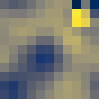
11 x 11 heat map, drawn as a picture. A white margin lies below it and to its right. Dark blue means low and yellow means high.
The top middle is the smoothest part. In the top right lies a patch that is rougher than the rest. Values change most from cell to cell in the top right. The halves do not mirror each other.
